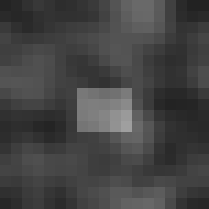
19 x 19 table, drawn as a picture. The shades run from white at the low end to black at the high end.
Stripes: none. Grain: blotchy. Odd patch: lower, in the centre. Histogram: skewed, a long tail of low values.
